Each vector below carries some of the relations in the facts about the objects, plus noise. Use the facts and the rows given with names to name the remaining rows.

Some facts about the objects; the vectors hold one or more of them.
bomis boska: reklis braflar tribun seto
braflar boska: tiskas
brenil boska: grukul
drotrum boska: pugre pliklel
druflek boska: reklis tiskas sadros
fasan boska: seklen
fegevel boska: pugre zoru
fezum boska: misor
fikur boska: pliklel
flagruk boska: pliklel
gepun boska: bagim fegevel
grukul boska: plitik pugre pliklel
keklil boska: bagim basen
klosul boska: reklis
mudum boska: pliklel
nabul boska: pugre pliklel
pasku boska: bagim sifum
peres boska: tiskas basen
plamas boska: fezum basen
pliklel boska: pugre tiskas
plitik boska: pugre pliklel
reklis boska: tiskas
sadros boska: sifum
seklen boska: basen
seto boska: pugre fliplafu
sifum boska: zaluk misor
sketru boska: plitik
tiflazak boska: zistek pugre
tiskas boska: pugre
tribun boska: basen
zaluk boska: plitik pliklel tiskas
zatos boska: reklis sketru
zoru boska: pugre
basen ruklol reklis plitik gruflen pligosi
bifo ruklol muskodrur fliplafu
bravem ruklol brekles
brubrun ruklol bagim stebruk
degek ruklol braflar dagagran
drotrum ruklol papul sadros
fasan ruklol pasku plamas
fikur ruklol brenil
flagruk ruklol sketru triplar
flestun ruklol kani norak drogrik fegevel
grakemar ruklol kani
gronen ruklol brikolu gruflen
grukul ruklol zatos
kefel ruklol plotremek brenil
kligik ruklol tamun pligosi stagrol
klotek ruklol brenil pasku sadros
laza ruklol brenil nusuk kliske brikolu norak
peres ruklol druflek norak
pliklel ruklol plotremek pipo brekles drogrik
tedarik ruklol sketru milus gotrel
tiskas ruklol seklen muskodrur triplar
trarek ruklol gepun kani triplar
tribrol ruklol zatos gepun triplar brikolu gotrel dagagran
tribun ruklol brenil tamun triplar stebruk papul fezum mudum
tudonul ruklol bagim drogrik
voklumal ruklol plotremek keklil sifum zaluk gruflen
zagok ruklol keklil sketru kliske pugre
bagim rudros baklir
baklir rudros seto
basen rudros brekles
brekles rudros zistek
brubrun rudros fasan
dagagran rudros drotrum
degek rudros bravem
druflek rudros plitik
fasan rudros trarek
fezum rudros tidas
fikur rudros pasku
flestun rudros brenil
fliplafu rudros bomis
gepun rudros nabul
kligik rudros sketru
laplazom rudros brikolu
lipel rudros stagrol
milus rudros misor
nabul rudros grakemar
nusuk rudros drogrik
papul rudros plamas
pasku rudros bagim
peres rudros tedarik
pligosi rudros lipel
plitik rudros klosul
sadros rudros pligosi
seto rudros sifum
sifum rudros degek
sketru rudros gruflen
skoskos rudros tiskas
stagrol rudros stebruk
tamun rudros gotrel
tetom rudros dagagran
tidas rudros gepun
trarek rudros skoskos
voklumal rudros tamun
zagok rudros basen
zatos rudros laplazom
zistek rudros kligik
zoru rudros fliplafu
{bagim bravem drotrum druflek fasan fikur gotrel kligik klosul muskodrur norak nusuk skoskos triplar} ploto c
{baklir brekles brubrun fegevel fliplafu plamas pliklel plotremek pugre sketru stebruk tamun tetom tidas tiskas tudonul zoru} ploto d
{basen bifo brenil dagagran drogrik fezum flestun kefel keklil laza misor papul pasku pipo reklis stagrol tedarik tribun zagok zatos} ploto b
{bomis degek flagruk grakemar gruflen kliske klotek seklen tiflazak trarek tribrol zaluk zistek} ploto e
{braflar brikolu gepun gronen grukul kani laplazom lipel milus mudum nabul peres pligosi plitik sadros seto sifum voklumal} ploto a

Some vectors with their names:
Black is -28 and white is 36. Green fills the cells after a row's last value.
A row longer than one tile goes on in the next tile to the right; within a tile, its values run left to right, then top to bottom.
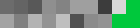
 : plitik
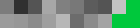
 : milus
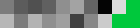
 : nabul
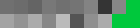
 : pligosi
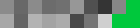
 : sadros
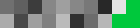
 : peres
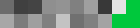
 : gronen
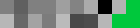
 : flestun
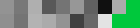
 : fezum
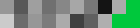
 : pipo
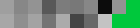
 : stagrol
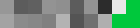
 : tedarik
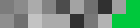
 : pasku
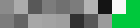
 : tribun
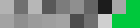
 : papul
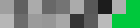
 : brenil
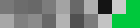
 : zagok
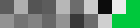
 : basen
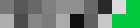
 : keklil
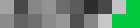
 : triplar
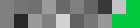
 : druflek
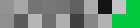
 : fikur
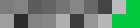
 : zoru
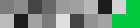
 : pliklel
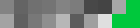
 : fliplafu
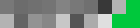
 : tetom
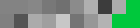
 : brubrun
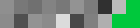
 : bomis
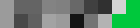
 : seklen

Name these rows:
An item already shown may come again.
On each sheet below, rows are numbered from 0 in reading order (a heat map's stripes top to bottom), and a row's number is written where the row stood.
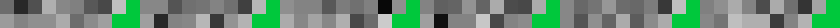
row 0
milus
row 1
zoru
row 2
stagrol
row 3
fegevel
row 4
nusuk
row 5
pasku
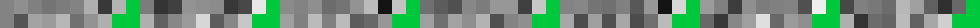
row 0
brubrun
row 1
braflar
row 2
kefel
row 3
plitik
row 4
bravem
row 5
tiskas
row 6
brekles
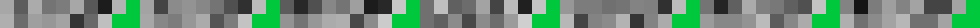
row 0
brenil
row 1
dagagran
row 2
gepun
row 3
kligik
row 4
tiflazak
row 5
milus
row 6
kani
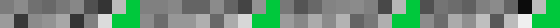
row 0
plamas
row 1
tamun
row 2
laplazom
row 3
tidas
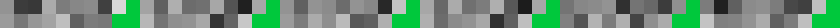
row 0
grukul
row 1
brenil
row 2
misor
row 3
brenil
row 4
bagim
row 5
brikolu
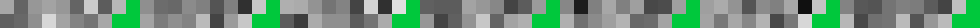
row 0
trarek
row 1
degek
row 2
fasan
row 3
sketru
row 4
kani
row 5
klotek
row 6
pugre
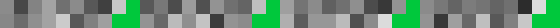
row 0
zatos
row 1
seto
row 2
stebruk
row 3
klosul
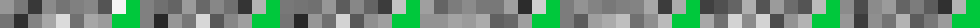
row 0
tiskas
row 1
druflek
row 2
druflek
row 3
bifo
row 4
brubrun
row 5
sifum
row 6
norak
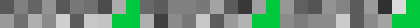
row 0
baklir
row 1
plotremek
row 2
tribrol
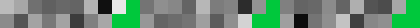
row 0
drotrum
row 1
zistek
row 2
fegevel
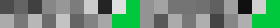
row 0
voklumal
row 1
fikur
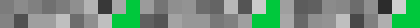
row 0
brubrun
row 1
skoskos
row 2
flagruk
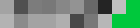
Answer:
mudum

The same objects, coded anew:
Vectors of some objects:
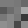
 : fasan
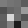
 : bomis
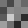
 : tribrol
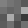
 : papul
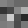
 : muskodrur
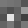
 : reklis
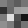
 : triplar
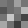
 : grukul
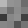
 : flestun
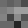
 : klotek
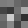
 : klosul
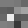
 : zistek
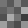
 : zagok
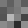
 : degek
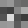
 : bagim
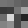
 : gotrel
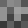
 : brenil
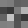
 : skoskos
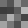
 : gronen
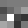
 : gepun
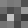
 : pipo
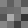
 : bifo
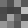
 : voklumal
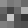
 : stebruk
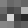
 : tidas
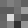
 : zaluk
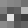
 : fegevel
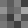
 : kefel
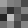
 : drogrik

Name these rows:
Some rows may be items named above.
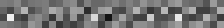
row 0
pugre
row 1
fasan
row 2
brenil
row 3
triplar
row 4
kligik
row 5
brekles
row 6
bagim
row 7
gronen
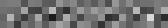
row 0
pasku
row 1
nusuk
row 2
bravem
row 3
tribun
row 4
brubrun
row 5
milus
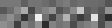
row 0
fasan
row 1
seklen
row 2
sadros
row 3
fezum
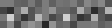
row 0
klosul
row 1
degek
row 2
zatos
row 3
plotremek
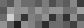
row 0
flagruk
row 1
tribun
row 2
kefel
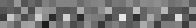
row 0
basen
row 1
flagruk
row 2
plamas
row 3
drotrum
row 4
sketru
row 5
peres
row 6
keklil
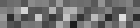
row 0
fikur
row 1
plamas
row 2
trarek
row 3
tedarik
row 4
misor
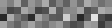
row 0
pliklel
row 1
pliklel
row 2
tiskas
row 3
kani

